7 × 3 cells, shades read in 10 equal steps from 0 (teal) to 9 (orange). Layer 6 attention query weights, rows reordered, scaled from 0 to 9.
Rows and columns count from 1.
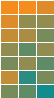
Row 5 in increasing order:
3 4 5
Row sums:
26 18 17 13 12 12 7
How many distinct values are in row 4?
2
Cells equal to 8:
2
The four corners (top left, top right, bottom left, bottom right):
9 8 4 0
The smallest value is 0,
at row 7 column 3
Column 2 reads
9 5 6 3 5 1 3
